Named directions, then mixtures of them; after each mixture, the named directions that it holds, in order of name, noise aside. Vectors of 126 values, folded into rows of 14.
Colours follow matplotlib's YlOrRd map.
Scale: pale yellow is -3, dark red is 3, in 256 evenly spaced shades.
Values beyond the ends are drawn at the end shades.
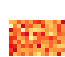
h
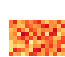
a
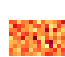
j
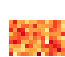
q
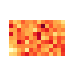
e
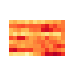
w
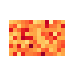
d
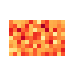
d, e, j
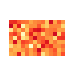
d, h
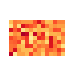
a, h, q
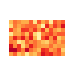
d, e, w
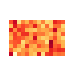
j, q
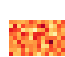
e, h, j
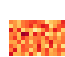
a, h, j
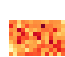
a, e, q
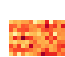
d, w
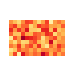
d, e, j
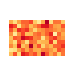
d, e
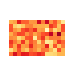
d, j, w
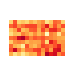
a, q, w
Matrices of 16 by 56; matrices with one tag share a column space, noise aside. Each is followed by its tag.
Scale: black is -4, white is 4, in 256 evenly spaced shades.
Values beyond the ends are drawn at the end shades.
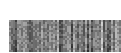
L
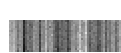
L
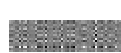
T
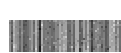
L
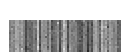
L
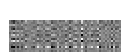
T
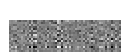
T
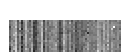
L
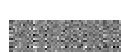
T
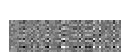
T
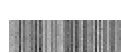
L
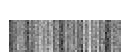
L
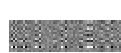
T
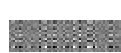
T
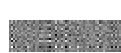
T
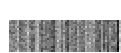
L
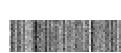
L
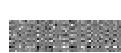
T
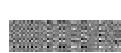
T
